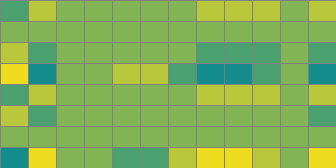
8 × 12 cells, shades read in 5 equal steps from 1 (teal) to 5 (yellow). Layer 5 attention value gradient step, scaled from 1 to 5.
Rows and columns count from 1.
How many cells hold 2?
13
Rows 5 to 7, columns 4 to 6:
3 3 3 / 3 3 3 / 3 3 3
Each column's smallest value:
1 1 3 3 2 2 2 1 1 2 3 1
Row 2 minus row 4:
-2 2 0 0 -1 -1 1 2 2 1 0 2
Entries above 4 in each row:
0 0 0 1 0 0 0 4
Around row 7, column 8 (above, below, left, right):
3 5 3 3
